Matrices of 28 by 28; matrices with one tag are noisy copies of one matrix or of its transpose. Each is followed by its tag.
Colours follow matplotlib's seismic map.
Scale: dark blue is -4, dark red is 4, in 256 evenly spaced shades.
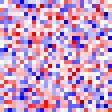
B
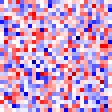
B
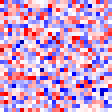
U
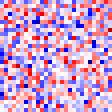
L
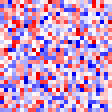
U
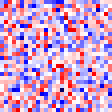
L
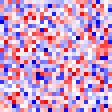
B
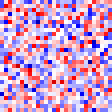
L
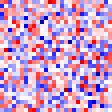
U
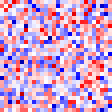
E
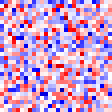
L
